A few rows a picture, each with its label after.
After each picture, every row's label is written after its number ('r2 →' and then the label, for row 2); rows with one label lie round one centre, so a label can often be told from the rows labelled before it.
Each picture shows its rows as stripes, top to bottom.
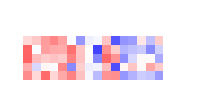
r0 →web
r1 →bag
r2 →bag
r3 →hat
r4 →bag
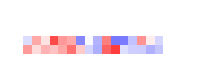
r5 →web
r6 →bag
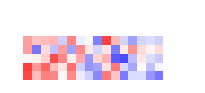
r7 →bag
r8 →hat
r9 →web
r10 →bag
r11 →bag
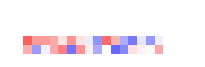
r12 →bag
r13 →hat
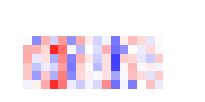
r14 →hat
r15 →web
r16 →hat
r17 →hat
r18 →hat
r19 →web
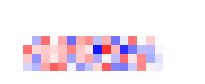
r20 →hat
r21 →bag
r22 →hat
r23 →web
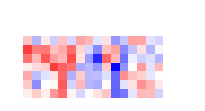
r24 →hat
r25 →bag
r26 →bag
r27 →web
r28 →hat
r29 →hat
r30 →web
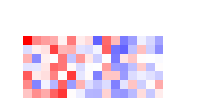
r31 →bag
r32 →web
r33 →hat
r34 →web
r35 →bag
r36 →hat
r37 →web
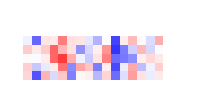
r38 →hat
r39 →web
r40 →web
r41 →hat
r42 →hat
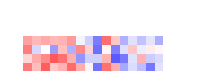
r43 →bag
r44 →hat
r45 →web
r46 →bag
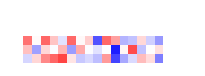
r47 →bag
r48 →hat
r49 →web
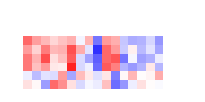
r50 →bag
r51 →bag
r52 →bag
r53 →bag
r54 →hat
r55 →web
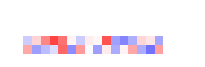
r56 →web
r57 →hat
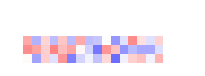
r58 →hat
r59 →bag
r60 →hat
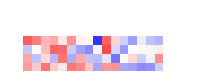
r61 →bag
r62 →web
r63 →hat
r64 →bag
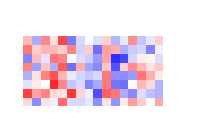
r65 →hat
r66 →bag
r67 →web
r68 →hat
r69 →web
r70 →web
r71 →bag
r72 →hat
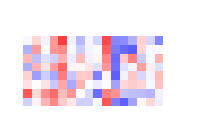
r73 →web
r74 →web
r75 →hat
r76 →web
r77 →hat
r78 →hat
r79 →bag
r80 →web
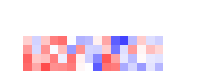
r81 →web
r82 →hat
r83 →bag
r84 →bag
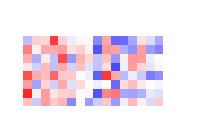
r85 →web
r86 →bag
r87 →hat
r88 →hat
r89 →bag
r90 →hat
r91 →bag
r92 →hat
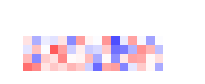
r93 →hat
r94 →web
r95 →hat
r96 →bag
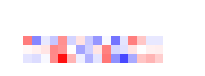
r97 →hat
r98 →web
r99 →web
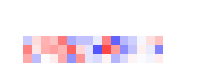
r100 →web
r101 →bag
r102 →hat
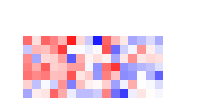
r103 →bag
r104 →web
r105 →hat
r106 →bag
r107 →bag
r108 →hat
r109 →web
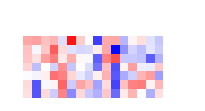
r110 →bag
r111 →web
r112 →bag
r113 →hat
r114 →web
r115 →hat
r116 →hat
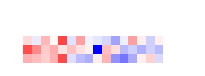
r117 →hat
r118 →bag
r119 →web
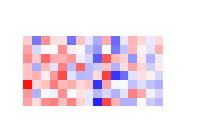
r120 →hat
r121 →hat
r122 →bag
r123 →hat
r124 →web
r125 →bag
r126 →hat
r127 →bag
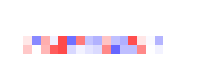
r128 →hat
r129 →web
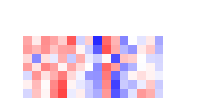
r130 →bag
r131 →bag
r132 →hat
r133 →bag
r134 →web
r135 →web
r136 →web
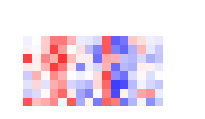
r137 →web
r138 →web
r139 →bag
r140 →web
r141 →web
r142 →web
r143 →web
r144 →bag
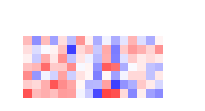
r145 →hat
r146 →hat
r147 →hat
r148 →bag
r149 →hat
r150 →web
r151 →bag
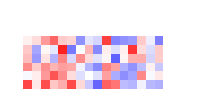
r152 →web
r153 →hat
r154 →hat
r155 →bag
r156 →web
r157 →bag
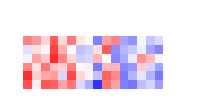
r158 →bag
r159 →web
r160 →web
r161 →bag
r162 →bag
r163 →bag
